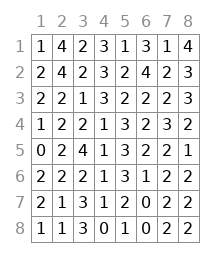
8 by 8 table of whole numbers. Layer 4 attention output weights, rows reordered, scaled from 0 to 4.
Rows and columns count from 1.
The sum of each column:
11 18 19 13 17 14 16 19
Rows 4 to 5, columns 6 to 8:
2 3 2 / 2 2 1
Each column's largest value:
2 4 4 3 3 4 3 4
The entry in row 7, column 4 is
1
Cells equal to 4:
5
